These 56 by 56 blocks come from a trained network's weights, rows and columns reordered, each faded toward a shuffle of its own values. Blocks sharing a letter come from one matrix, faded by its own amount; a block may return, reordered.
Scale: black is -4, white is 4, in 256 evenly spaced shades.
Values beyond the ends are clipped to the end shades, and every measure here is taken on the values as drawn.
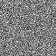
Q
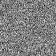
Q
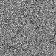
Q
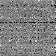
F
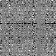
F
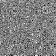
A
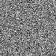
Q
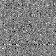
A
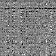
F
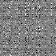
F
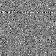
A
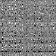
F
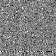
A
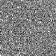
A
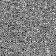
A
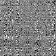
F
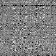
F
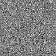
A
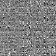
F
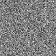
Q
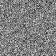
Q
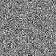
A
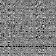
F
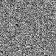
Q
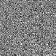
A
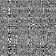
F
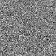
A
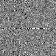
A
